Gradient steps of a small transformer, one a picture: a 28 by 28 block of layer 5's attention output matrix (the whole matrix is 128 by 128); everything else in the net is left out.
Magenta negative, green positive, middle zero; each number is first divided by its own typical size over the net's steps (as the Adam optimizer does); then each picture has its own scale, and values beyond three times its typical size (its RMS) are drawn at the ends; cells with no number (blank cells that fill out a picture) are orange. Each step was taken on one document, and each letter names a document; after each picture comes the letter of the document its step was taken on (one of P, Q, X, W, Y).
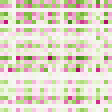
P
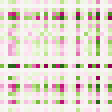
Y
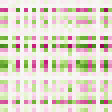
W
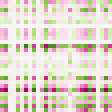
W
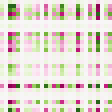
Y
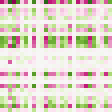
W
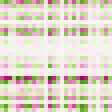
P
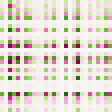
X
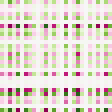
X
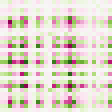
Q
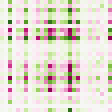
Q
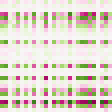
W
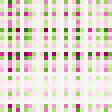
X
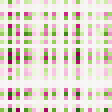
X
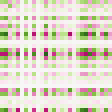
W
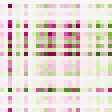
Q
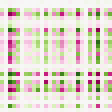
Y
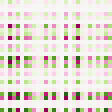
X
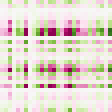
Q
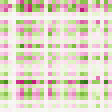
P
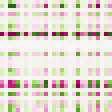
Y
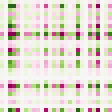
Y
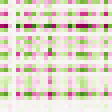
P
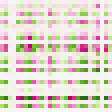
P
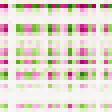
P
